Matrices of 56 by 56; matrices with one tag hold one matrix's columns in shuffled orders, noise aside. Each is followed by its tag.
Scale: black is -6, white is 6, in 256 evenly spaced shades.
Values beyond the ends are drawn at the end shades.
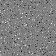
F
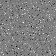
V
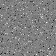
V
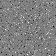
V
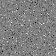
F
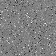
F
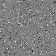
F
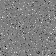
V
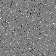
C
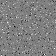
V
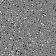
F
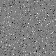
F
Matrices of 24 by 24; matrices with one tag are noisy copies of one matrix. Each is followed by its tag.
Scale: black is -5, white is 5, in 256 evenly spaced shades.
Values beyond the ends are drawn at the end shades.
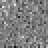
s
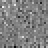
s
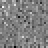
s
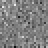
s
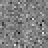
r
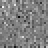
s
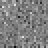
s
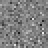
r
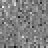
s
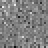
s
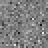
r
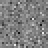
r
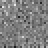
s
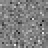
r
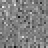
s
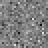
r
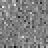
s
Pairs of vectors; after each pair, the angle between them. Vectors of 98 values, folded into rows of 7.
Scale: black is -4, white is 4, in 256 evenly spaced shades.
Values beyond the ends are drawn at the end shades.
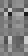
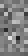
partly aligned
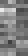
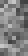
partly aligned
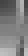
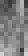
nearly parallel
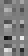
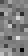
partly aligned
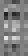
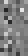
orthogonal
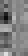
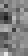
nearly parallel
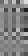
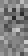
partly aligned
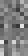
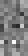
nearly parallel
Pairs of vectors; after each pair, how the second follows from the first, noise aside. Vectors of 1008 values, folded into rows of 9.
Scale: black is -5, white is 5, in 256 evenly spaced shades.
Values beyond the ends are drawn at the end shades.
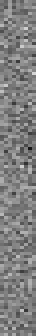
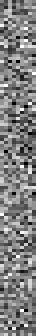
scaled up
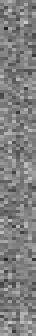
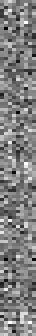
scaled up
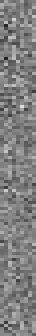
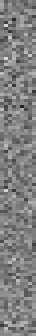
sign-scrambled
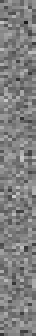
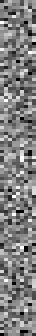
scaled up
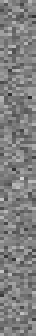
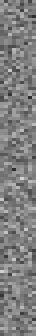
sign-scrambled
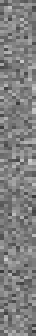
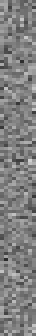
sign-scrambled
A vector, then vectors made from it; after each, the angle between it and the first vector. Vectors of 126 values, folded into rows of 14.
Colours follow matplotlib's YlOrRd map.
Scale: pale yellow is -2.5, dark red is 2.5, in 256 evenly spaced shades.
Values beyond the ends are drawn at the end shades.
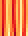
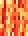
partly aligned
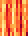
nearly opposite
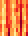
nearly opposite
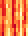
nearly parallel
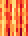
nearly opposite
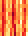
nearly parallel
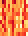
partly aligned
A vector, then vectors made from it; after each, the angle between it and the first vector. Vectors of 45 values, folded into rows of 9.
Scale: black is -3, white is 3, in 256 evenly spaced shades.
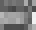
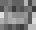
nearly parallel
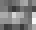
nearly parallel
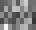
partly opposed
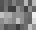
nearly parallel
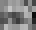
nearly opposite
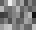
partly opposed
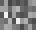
orthogonal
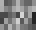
partly opposed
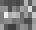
partly aligned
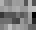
nearly opposite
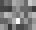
partly aligned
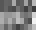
nearly parallel
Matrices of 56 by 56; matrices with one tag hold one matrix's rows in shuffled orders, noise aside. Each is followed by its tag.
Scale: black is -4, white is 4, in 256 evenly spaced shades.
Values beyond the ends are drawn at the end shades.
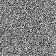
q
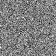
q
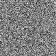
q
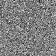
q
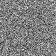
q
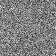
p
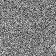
p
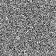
q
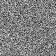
p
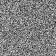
p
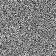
p
